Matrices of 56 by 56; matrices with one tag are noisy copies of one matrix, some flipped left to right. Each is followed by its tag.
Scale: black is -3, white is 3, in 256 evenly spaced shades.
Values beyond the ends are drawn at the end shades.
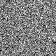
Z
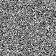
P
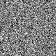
Z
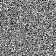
P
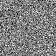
P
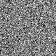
Z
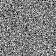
P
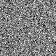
Z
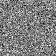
P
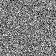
P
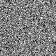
Z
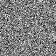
Z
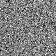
Z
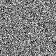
Z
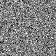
Z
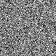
Z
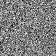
Z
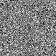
P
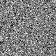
Z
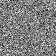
P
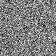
Z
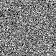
P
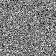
P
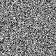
Z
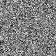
Z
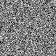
Z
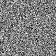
Z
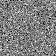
P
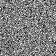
Z
